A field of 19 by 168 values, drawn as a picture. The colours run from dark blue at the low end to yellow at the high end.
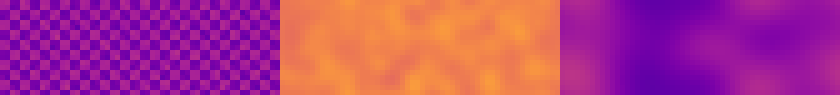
It is made of 1 by 3 panels. Panel 1,1: low, checkered. Panel 1,2: high, blotchy, faint in contrast. Panel 1,3: low, smooth.
